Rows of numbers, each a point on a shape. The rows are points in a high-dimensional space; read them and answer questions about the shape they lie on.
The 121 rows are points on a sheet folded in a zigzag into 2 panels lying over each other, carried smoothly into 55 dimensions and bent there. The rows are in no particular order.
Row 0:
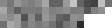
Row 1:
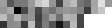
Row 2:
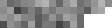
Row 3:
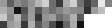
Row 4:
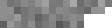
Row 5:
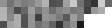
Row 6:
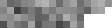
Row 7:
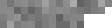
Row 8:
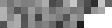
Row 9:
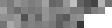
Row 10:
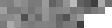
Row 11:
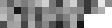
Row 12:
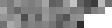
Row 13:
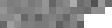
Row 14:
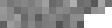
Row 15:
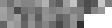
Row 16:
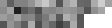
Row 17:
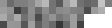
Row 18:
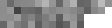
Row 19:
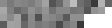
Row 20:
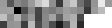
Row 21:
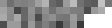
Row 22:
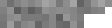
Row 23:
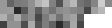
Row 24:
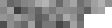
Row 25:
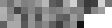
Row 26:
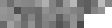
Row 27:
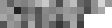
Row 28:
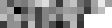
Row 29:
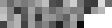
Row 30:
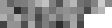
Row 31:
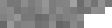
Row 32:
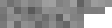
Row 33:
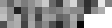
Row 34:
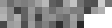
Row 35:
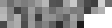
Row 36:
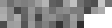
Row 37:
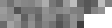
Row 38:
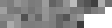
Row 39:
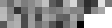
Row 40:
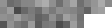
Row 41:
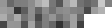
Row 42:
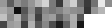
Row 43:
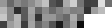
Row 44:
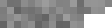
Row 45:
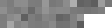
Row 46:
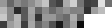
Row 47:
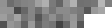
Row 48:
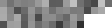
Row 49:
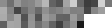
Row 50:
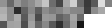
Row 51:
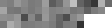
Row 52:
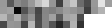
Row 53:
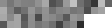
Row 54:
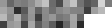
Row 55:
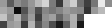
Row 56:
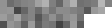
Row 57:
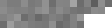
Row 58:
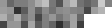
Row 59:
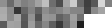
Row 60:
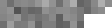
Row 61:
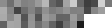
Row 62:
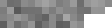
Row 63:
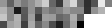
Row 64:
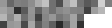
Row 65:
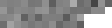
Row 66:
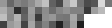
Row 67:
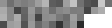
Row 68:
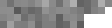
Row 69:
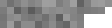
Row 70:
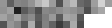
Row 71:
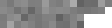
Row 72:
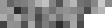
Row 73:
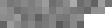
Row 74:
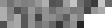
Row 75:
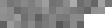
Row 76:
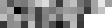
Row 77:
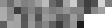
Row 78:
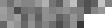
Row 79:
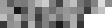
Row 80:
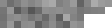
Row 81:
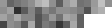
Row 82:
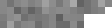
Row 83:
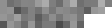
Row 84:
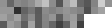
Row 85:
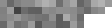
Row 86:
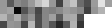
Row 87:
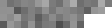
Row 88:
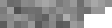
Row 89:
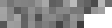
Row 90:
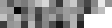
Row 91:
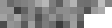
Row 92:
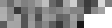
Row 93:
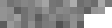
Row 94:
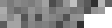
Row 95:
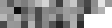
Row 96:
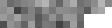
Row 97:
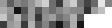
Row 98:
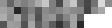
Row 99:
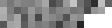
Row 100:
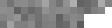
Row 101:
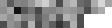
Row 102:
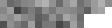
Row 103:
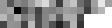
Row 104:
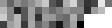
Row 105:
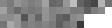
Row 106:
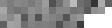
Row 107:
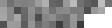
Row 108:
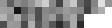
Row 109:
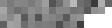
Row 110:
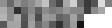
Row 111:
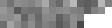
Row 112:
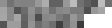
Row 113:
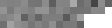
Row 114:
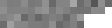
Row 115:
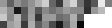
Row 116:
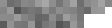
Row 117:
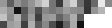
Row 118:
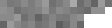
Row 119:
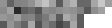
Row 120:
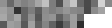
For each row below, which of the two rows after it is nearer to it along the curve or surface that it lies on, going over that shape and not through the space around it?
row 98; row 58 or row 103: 103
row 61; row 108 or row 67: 108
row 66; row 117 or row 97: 97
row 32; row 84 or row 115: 84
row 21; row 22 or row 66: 66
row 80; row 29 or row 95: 95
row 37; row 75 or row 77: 77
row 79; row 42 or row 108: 42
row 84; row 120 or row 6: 120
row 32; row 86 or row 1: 86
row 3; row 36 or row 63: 63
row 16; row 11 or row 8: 11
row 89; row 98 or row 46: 46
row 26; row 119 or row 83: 119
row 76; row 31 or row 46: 46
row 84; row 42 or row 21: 42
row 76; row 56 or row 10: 56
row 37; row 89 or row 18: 18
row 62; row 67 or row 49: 67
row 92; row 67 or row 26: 26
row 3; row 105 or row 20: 20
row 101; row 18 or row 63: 18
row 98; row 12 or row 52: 52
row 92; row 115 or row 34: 115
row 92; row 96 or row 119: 119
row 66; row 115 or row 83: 115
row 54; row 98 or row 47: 47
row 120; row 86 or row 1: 86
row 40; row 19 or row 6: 6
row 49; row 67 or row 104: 104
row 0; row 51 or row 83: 51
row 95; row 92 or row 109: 92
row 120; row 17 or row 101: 101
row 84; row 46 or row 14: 46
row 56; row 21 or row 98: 21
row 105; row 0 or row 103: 0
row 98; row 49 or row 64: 49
